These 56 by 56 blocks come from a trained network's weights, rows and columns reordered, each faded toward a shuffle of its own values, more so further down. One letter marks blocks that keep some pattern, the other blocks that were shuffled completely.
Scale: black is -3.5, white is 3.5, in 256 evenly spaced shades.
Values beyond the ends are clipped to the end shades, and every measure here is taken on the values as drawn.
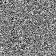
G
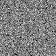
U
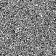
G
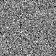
G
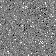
U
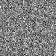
G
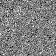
U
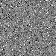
U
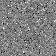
U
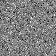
U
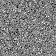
U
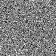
G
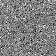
U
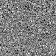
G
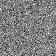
U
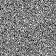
U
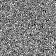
U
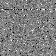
G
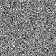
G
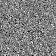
G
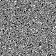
U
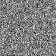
U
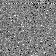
G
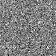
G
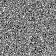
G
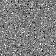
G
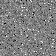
U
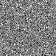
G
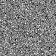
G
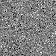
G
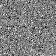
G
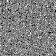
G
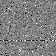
G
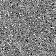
U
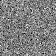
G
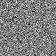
U
